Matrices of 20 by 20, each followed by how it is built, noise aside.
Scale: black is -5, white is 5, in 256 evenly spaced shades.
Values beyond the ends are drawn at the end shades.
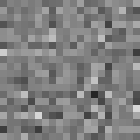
low rank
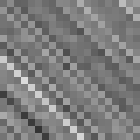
Toeplitz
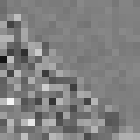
lower triangular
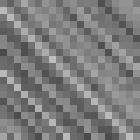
Toeplitz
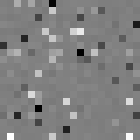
sparse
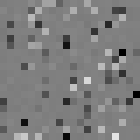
sparse
